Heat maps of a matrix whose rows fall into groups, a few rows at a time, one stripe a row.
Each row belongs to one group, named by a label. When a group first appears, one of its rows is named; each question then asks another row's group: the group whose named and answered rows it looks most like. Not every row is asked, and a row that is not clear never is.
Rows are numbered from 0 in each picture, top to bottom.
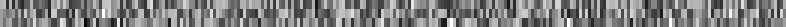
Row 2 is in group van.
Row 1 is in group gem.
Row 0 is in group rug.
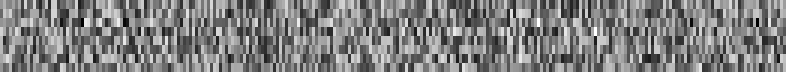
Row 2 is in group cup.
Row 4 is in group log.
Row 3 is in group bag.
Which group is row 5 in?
log
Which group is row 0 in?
gem
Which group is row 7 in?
van
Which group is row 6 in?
gem
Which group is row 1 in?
gem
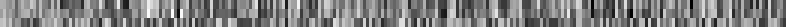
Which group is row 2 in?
bag
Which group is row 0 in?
cup
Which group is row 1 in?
cup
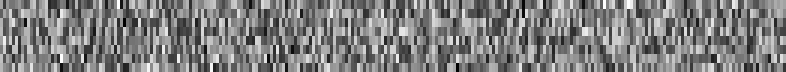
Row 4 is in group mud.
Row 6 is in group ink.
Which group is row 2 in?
log
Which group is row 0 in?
van
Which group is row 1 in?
cup
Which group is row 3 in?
log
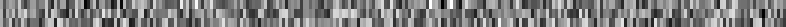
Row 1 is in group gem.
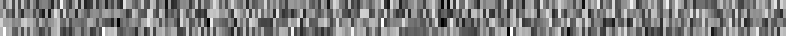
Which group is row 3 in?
gem
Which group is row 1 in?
rug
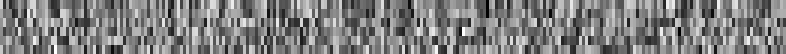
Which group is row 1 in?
van
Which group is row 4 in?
gem
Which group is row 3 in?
van
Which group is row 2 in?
rug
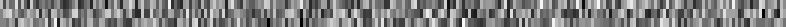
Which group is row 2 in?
cup
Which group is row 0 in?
ink
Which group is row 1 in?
gem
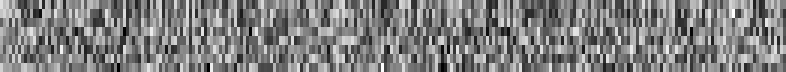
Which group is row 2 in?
bag
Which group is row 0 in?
bag
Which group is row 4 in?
gem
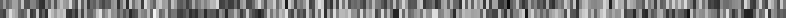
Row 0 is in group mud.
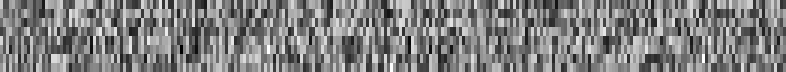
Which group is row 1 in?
mud
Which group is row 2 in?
bag
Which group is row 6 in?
rug
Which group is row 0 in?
bag
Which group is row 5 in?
ink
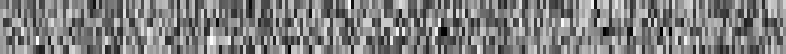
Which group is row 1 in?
mud
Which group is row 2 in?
log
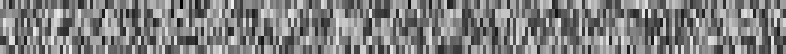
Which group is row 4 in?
log
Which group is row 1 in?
bag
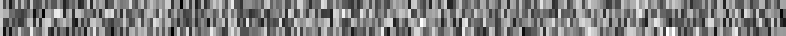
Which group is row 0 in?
ink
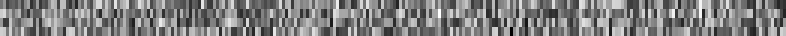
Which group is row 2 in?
log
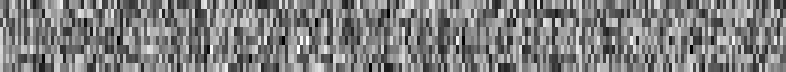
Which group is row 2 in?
rug
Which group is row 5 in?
cup
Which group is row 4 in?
ink
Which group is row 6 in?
bag
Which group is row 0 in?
log
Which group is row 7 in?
mud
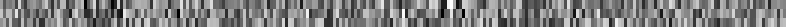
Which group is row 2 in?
mud
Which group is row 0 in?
van
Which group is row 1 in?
ink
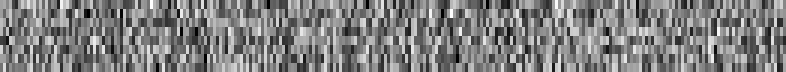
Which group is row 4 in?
log
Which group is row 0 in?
cup
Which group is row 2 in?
rug
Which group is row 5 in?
ink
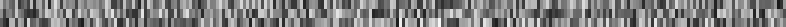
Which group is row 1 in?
bag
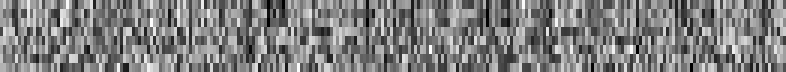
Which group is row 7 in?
cup
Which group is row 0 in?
cup
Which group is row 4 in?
bag
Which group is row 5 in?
van
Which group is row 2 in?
cup
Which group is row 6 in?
mud
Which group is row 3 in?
gem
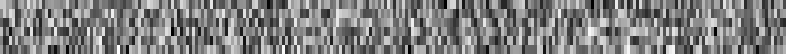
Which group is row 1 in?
gem
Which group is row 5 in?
van
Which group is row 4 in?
log
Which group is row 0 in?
cup
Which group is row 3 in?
ink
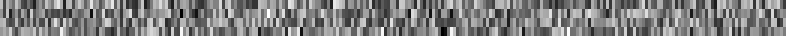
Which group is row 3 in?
cup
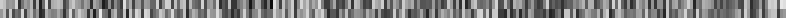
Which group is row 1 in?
mud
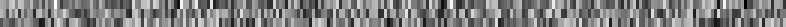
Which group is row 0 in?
cup
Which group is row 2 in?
mud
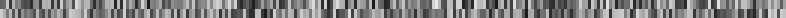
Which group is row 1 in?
mud
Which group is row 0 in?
bag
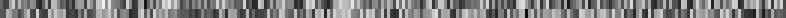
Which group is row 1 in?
log
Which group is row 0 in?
gem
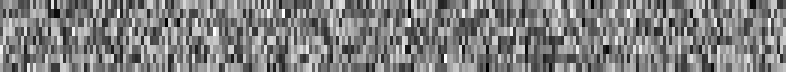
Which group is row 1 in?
van
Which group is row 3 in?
gem
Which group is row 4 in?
mud
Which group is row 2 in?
cup
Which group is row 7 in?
van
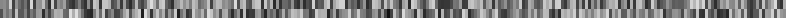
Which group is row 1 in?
mud
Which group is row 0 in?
rug
